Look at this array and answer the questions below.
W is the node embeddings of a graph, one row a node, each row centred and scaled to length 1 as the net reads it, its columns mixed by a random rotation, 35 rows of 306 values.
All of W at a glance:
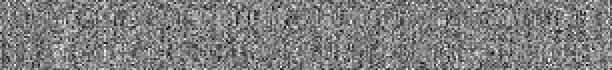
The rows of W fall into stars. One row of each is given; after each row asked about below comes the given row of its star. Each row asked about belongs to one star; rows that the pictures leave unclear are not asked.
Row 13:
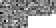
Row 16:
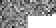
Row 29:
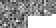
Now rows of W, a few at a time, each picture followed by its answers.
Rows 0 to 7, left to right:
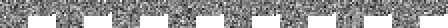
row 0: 29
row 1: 16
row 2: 13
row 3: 13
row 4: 29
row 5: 16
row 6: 16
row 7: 16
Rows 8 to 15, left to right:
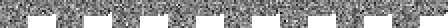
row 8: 16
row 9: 16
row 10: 29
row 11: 16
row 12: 16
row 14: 13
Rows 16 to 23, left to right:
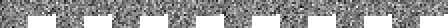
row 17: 29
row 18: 16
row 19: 13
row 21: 16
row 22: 29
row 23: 29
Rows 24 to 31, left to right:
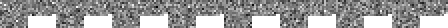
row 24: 29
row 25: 13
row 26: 13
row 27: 13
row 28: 29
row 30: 29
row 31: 16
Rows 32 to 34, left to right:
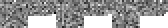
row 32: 13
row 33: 13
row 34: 16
